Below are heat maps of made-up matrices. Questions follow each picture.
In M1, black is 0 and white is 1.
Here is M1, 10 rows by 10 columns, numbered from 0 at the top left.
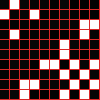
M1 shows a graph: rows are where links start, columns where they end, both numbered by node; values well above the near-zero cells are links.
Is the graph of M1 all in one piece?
yes
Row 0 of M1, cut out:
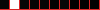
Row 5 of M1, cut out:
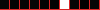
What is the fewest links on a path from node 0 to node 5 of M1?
6
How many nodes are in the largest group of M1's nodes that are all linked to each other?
3
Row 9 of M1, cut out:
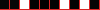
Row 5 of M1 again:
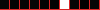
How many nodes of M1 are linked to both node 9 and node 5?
1
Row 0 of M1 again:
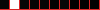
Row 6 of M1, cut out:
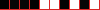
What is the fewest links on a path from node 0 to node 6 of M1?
5
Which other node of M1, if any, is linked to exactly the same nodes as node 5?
node 4
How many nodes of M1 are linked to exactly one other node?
3
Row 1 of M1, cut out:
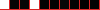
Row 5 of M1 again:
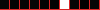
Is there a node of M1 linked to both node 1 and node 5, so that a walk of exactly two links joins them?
no
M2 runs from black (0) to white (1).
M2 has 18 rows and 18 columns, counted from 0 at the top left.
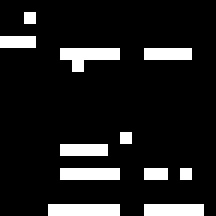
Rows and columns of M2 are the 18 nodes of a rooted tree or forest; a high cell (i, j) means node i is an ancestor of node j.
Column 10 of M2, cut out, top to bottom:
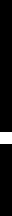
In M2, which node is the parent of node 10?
11
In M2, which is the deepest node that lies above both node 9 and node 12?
14
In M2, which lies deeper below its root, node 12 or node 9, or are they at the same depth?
the same depth
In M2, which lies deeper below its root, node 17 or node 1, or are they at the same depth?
node 1
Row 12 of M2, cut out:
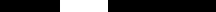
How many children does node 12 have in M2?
3
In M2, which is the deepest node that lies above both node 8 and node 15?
14
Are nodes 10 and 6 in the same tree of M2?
no
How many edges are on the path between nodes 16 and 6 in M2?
6
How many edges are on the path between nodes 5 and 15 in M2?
3
